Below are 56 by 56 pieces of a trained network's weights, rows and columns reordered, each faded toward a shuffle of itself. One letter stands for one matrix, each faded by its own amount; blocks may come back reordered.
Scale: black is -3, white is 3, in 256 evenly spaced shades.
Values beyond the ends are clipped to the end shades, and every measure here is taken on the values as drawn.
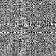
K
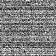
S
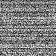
S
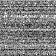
S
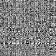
K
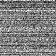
S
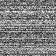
S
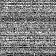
S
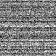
S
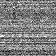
S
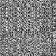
K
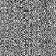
K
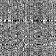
K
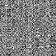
K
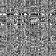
K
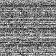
S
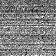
S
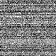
S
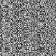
K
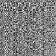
K
